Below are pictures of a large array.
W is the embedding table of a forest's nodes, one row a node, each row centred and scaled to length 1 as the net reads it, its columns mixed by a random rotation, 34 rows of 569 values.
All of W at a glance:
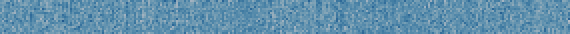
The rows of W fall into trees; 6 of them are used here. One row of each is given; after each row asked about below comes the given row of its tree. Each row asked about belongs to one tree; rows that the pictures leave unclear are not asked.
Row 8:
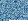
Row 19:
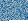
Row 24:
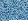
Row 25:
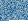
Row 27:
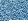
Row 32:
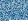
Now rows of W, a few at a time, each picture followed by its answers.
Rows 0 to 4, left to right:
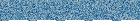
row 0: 24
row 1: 24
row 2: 25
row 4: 25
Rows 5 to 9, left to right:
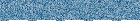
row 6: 32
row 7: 25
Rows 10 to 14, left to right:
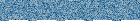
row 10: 25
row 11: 24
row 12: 27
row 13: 8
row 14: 19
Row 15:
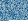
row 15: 32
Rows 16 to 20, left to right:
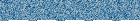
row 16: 32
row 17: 19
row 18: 8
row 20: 32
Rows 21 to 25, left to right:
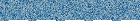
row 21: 32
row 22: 32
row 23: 25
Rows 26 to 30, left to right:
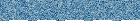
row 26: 19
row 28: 8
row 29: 27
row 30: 27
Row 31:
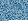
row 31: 24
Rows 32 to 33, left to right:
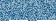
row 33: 24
